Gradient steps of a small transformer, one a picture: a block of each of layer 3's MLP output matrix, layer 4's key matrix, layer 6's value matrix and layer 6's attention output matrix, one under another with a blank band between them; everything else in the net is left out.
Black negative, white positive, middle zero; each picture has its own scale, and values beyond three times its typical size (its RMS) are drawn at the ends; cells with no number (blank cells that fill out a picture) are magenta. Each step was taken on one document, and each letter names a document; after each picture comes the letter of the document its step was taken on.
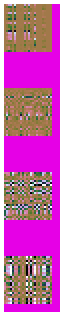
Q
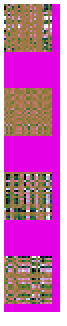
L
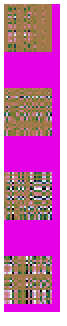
Q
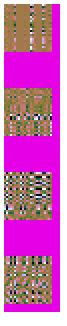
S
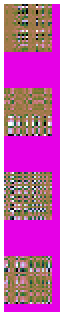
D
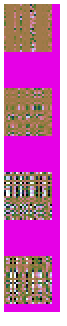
S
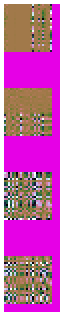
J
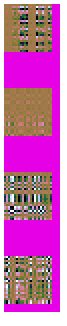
D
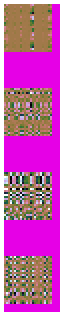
S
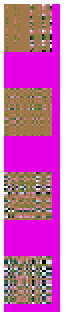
J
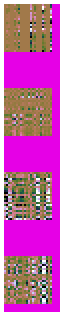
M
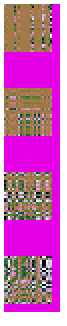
J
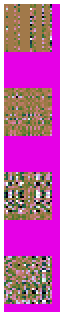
M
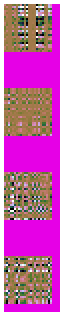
D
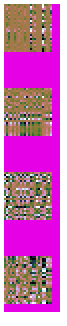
M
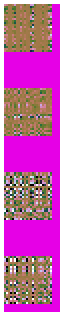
S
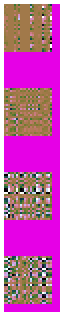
J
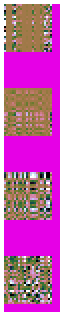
L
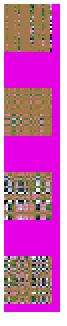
J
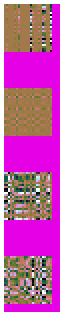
J
